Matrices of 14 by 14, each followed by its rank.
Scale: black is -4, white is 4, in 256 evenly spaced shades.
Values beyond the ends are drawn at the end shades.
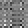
two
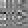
two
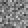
full rank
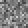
full rank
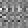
two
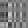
one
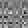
two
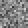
full rank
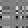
one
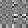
two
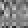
two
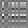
one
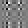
one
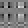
one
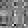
two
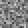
full rank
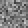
full rank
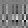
one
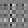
one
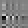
one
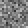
full rank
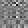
two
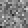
full rank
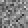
full rank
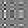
one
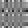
one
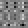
two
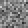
full rank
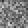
full rank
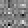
two
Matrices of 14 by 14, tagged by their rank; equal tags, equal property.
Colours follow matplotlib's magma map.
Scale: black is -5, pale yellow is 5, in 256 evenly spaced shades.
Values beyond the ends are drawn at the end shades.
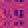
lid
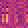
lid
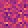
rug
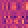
lid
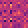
lid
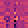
lid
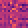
rug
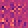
rug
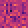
rug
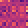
lid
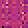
rug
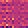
rug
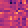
rug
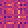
lid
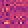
rug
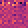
rug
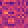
rug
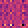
lid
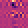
lid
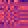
lid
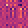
lid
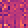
rug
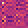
rug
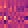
lid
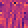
rug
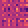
lid
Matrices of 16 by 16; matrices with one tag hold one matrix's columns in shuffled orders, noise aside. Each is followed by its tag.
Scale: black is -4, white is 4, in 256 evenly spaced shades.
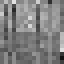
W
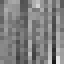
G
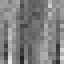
G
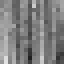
G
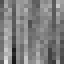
G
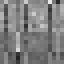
W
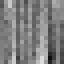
G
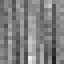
G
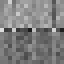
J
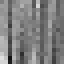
G
